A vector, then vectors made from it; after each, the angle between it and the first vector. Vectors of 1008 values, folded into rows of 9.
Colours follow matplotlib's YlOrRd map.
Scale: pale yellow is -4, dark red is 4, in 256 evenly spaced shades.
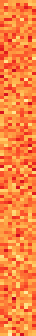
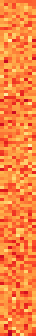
nearly opposite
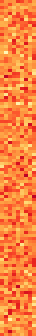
partly opposed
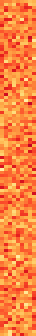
nearly parallel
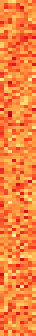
orthogonal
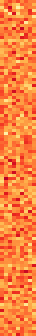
orthogonal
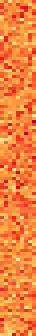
partly aligned
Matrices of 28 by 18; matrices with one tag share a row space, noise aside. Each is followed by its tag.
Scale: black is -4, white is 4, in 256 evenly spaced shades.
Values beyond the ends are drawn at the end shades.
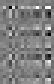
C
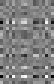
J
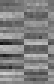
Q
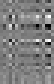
C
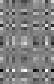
J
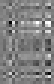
C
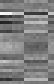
Q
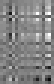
C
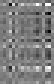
C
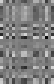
J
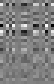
J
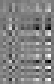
C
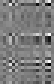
C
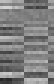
Q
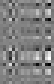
C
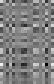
J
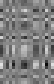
J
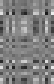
J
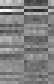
Q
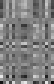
J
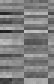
Q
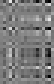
C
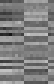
Q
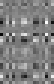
J
